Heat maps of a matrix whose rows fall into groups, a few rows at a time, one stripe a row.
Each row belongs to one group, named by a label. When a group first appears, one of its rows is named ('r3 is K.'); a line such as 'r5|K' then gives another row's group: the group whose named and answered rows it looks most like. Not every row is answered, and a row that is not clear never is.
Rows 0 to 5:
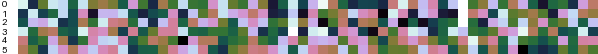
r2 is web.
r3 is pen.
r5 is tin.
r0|pen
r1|web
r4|tin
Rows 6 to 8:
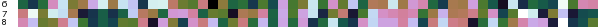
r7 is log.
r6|tin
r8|log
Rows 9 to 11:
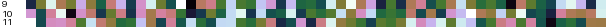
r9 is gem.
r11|pen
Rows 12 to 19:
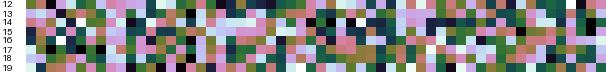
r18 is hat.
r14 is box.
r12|tin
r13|hat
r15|box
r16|web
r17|hat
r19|pen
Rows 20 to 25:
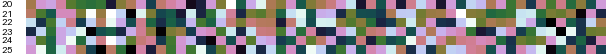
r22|pen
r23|log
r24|pen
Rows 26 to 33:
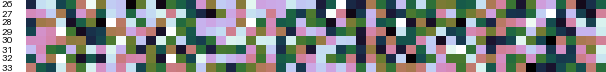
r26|box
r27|box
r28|web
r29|web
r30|gem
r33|tin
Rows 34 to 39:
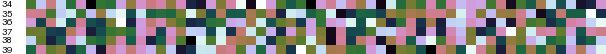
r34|gem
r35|pen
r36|gem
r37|log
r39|web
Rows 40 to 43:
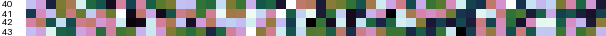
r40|log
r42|box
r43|box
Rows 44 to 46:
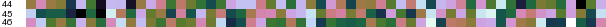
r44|box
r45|hat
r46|hat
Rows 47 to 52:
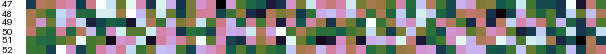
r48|tin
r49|log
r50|box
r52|tin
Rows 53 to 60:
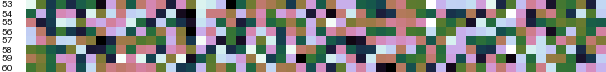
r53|hat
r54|web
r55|tin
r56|hat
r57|log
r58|log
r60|web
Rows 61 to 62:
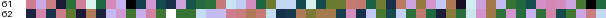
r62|web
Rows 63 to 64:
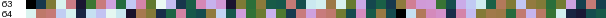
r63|tin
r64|pen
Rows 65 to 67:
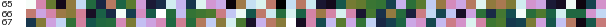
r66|gem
